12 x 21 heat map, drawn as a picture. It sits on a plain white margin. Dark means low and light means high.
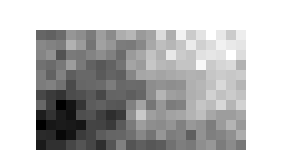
Stripes: none. Slope: up to the top right. Histogram: bell-shaped. Ninth with the highest average: top right. Odd rows or columns: none. Calmest part: middle right. Ninth with the lowest average: bottom left.
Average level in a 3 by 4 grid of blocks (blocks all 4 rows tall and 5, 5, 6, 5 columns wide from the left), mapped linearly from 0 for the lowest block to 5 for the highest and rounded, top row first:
2345 | 1234 | 0133
